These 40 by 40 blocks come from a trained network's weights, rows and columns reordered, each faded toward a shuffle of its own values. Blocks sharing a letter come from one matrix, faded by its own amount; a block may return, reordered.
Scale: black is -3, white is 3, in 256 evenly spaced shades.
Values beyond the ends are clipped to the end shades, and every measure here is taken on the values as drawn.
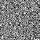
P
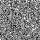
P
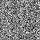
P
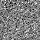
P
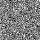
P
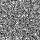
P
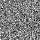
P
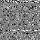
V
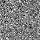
P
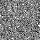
P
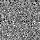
P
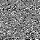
V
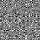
V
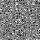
V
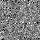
P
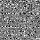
V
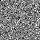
P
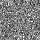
P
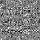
V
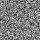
P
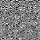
V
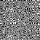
V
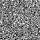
P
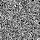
P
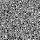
P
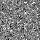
P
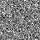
P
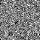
P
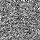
P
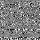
V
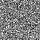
P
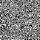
V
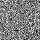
P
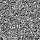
P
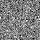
P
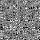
V
